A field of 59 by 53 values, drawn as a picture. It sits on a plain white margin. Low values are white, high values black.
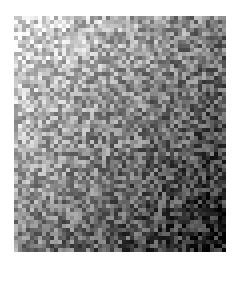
There is an overall slope up to the bottom right. The histogram is bell-shaped. The ninth with the highest average is the bottom right. The ninth with the lowest average is the top left. No row or column stands out. There are no regular stripes. The halves do not mirror each other.
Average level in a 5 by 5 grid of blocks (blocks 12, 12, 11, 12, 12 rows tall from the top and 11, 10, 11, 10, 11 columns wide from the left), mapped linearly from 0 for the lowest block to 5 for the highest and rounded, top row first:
0 0 1 2 2 | 1 1 2 2 3 | 1 2 2 3 4 | 2 2 3 4 4 | 2 3 4 4 5
